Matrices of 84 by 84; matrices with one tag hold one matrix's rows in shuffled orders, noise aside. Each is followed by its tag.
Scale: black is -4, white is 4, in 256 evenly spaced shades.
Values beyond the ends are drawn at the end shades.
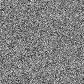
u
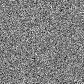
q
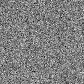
q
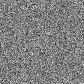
q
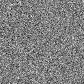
u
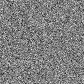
u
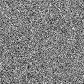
u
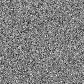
u
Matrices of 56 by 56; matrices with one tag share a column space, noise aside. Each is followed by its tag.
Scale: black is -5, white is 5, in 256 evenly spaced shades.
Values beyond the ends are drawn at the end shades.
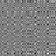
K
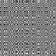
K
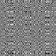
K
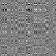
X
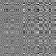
X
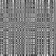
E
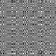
K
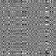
K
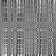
E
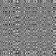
K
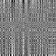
E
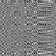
K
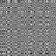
K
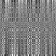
E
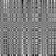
E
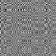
X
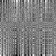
E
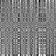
E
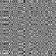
K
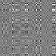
X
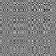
X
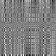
E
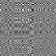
X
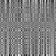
E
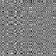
K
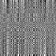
E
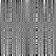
E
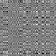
K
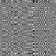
K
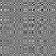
X
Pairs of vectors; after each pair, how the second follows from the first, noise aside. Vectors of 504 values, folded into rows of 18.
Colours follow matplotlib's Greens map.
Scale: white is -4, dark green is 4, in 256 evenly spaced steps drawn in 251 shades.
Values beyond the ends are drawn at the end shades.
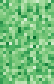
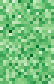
shuffled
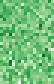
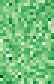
shuffled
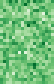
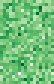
shuffled
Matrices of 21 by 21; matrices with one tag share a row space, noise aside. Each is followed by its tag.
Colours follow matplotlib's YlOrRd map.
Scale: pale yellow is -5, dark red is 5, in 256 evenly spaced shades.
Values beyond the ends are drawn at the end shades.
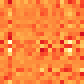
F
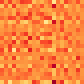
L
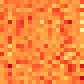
F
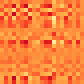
L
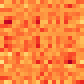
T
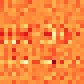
L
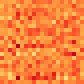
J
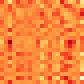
F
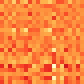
L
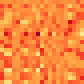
T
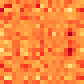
T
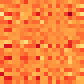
T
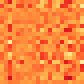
F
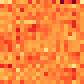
J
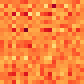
L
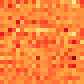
J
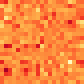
T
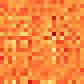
L
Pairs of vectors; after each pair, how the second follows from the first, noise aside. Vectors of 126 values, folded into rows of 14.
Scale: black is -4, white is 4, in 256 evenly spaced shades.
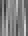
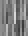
wrapped around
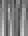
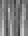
copied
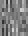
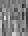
wrapped around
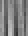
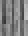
wrapped around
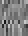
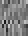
copied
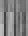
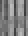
wrapped around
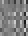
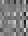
copied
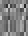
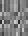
wrapped around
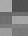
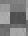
wrapped around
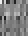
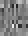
wrapped around
